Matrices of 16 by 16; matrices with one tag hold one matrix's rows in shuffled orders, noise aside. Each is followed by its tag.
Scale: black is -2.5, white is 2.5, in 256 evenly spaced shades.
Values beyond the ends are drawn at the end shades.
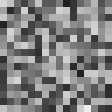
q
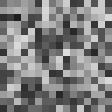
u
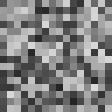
u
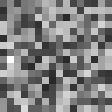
q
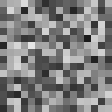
u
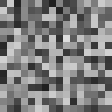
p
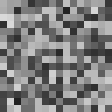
p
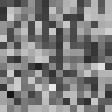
p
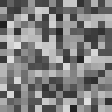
p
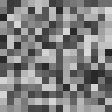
p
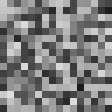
q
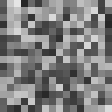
u
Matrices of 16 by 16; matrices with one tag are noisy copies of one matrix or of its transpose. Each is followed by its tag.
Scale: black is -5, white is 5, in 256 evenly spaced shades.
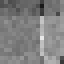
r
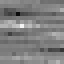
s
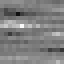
s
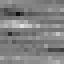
s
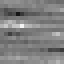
s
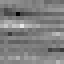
s
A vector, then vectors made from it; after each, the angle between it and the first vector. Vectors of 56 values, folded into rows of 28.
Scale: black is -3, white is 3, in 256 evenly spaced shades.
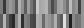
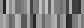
partly aligned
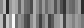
partly opposed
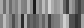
partly aligned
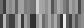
nearly parallel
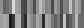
partly aligned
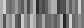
nearly opposite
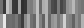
partly aligned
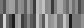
nearly parallel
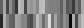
partly aligned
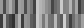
nearly parallel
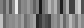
partly opposed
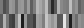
nearly parallel
